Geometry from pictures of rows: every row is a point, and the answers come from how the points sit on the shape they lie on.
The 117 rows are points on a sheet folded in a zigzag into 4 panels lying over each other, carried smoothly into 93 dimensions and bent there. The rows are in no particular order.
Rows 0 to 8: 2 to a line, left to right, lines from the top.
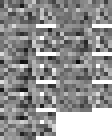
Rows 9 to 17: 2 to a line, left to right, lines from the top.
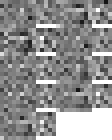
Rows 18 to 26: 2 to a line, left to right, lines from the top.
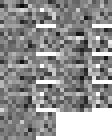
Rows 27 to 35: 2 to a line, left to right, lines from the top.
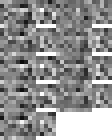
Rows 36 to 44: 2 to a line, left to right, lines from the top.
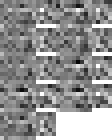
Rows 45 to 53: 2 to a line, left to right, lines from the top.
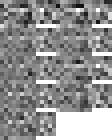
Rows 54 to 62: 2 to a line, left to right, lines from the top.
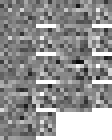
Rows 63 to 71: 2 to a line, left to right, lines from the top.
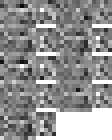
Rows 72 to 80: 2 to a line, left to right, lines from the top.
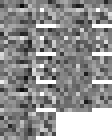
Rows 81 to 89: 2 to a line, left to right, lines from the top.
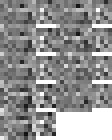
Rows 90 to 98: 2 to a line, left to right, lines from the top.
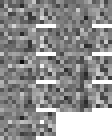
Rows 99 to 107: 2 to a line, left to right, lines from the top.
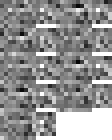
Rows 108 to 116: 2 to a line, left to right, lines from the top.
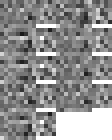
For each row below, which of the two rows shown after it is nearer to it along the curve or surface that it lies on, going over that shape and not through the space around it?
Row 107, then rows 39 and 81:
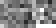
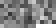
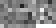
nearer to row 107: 81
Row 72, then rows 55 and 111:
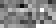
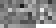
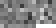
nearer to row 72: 55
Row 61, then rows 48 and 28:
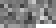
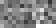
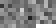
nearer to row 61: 28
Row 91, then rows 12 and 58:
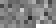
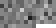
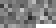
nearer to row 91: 12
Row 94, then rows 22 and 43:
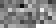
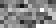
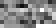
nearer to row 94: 43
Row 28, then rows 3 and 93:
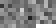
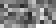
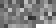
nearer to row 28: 93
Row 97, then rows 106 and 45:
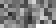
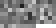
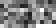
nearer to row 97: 45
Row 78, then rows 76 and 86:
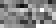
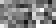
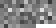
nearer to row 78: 76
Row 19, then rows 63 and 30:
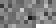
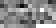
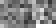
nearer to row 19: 30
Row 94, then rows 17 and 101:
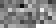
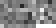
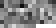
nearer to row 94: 17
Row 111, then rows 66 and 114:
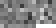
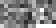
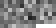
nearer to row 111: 114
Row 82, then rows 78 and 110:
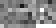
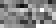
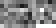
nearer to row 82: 78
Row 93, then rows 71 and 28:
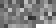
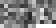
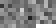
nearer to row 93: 28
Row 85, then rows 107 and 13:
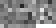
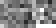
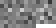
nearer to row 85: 107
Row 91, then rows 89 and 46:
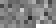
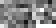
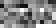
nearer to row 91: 89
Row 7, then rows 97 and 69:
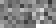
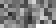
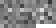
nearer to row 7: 69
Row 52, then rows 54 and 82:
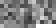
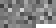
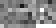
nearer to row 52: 82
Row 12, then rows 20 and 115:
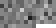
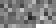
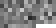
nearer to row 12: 115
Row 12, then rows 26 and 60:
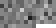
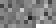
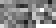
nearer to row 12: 26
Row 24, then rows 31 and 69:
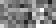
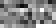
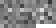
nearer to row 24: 69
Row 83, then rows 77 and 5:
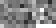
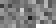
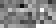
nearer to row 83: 5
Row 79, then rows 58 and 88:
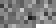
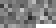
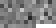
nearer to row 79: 58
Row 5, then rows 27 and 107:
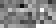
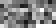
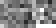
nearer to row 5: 107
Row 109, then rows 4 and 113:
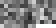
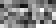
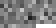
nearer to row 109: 4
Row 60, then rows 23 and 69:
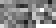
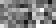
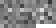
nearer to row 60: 23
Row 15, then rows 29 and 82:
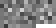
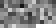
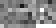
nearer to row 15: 82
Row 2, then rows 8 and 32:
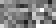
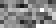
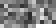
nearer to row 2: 8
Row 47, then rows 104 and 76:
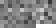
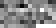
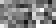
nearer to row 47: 76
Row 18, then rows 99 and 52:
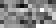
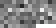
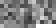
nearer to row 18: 99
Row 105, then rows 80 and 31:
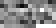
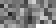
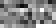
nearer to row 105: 31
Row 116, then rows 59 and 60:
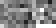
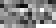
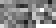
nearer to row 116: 60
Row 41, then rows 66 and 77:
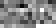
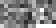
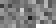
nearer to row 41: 66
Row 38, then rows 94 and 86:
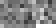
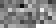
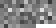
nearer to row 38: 94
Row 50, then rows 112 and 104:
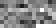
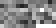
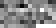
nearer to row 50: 112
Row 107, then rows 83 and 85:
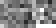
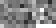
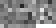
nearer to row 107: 83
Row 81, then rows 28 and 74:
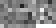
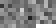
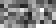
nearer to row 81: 28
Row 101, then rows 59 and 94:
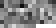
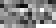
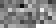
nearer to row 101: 59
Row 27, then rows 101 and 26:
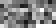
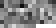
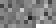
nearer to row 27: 101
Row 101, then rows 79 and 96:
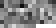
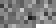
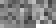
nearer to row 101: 79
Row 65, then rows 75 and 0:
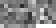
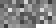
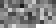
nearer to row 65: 0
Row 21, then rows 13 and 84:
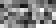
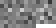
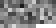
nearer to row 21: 84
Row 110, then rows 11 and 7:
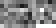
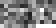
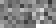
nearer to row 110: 11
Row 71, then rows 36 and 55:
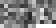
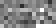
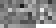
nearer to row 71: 55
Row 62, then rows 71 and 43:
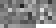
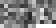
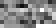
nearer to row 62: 43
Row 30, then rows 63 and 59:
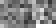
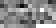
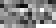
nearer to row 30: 63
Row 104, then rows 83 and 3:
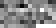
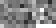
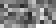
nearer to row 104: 83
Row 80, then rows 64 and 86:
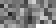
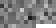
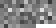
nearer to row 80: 64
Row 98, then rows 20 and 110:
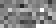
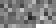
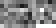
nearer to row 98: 20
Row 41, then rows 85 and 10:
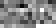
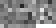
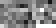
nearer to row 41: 85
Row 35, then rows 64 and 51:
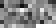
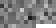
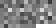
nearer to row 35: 64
